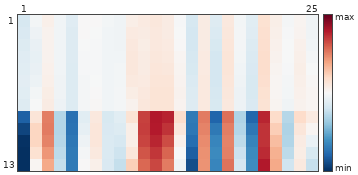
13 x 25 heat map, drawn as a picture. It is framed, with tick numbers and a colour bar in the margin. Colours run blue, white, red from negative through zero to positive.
The ninth with the lowest average is the bottom left. The grain runs up and down. On average the colour sits 50% of the way up the scale. The top left is the smoothest part. A horizontal seam about 60% of the way down splits the table, and the top part is calmer.
